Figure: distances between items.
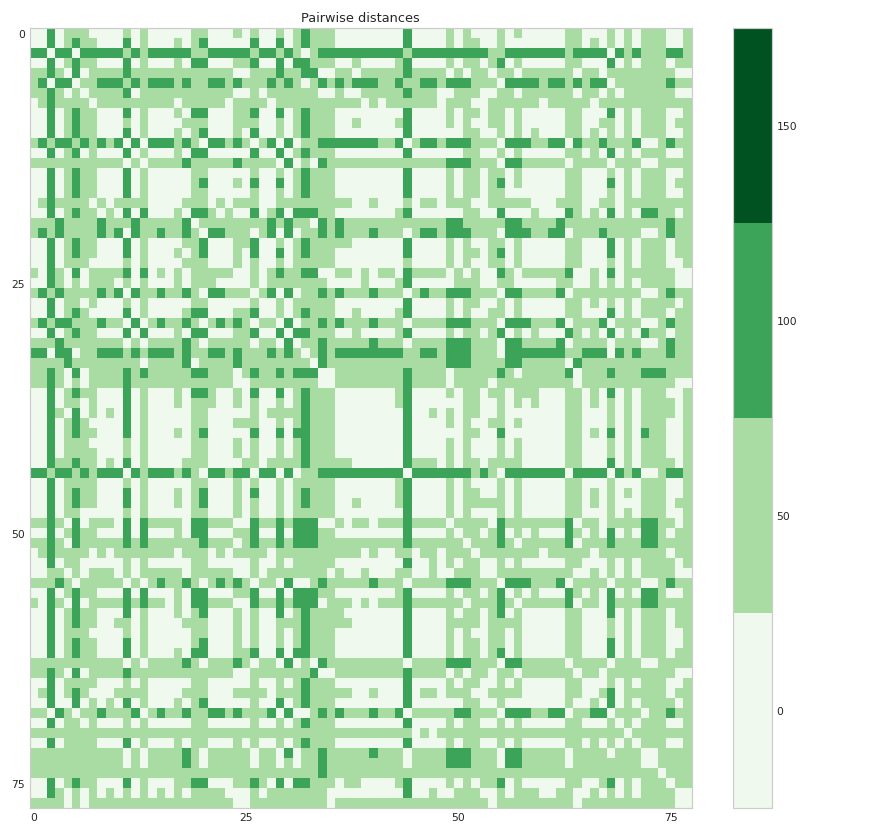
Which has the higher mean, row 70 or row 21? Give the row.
70
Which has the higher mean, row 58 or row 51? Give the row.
51
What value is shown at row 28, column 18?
50
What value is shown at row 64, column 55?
50
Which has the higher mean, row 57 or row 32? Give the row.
32
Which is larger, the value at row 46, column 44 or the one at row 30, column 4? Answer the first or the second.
the first
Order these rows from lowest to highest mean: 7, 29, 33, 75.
75, 7, 33, 29
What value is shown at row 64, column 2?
100
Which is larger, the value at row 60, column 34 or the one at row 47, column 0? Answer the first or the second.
the first
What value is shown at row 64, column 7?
50
